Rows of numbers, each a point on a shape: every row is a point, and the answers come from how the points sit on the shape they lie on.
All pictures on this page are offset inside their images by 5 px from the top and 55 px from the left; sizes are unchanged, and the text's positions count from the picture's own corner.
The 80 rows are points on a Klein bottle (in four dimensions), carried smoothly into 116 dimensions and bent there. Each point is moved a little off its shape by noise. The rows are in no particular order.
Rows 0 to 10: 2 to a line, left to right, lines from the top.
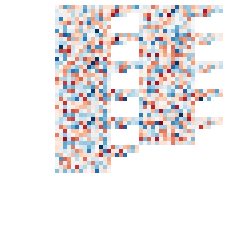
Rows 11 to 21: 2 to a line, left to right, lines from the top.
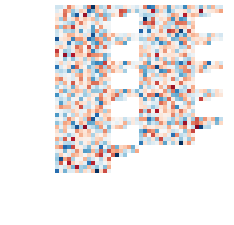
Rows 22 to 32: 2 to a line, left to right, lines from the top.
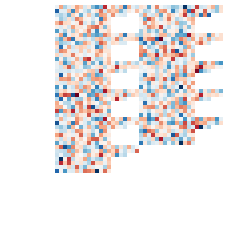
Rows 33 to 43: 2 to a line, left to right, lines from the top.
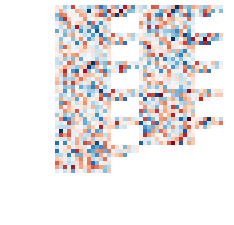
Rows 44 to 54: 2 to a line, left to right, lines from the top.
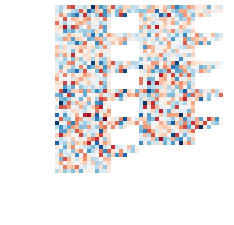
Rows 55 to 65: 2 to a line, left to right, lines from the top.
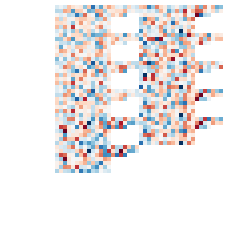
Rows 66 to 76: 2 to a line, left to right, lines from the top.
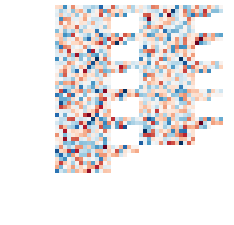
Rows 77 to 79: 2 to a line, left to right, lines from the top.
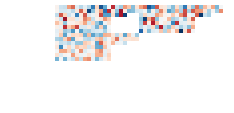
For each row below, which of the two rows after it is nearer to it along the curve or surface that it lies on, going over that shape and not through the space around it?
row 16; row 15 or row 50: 50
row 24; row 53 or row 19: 19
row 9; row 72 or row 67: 72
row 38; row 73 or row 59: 59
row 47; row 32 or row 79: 32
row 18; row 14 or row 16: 16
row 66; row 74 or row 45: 74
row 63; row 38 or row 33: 33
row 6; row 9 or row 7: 7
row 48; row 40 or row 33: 33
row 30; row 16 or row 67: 16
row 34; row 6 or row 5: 6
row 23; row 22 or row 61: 61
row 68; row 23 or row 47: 23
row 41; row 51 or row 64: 51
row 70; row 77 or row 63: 63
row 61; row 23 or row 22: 22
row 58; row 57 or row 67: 57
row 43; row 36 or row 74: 74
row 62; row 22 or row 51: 22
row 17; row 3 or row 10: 3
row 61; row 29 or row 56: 29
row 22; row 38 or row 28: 28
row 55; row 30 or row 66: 30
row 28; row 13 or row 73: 13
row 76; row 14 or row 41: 14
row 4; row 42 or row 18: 18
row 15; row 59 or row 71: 59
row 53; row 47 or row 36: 36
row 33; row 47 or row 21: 21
